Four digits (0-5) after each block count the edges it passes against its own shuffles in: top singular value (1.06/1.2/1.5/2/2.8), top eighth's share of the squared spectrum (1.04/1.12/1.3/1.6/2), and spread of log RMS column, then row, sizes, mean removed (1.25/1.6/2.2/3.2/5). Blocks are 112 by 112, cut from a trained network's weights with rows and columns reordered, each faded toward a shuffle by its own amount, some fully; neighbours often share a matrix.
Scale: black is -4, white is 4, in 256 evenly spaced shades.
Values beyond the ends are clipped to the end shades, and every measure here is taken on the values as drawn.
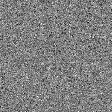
2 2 1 0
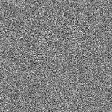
3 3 0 1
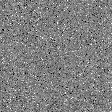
0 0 0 0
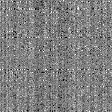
4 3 0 3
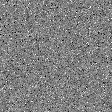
0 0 0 0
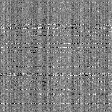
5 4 1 4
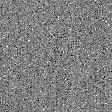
1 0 0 0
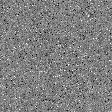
0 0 0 0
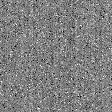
2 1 0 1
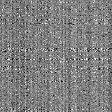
4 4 1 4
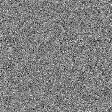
2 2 1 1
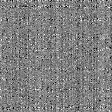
4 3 0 3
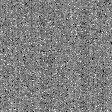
2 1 0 0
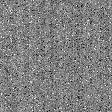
2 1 0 0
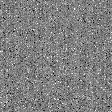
2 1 0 1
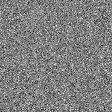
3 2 0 1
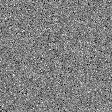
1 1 0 0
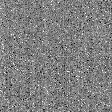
2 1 0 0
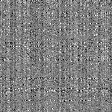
4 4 0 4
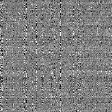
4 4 4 1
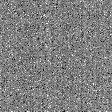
2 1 0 1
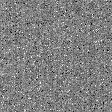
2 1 0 0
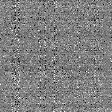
3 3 3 0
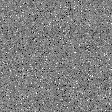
1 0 1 0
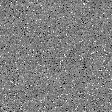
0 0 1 0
